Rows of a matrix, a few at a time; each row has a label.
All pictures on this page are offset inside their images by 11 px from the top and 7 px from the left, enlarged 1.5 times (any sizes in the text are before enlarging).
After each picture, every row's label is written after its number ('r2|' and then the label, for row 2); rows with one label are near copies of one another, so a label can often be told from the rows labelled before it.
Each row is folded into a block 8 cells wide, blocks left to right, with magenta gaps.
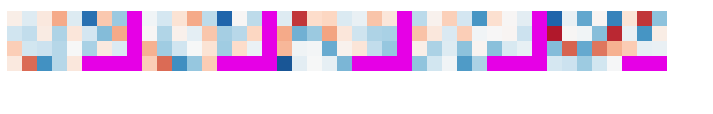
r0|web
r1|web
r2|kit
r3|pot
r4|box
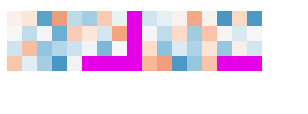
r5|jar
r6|web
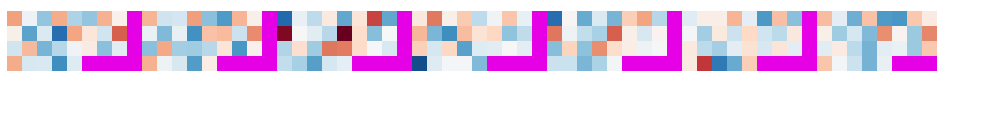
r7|jar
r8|jar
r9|box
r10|kit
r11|box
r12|web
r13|jar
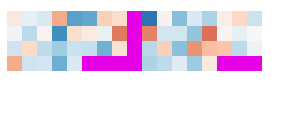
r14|jar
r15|box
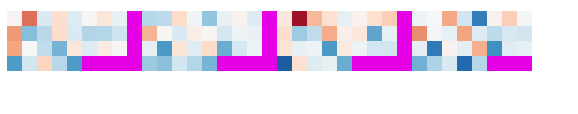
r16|kit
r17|pot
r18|kit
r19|pot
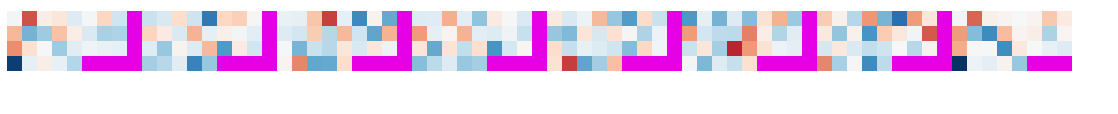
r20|kit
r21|pot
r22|web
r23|pot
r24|web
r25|box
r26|jar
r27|kit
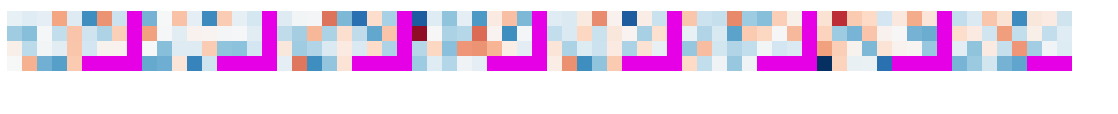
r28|web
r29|pot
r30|web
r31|box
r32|web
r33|jar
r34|kit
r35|pot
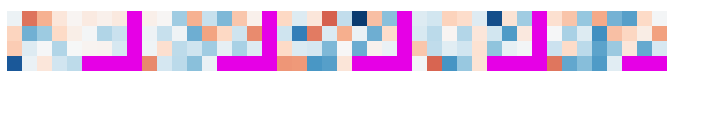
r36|kit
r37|jar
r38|web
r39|web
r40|jar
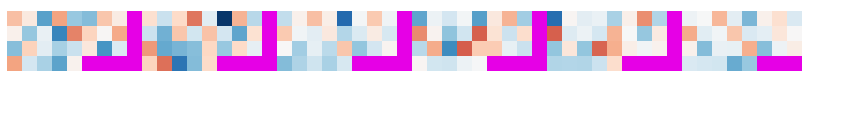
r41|jar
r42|web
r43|pot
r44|box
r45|box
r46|pot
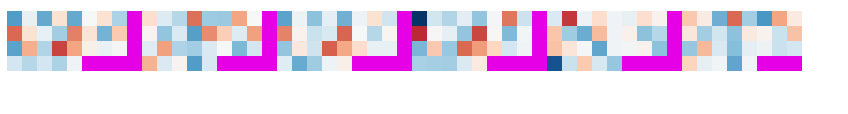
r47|box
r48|jar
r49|box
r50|box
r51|kit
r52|jar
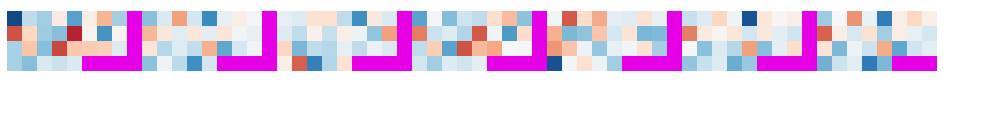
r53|box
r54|pot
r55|web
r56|box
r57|kit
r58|pot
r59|pot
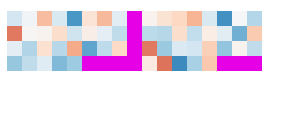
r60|pot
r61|web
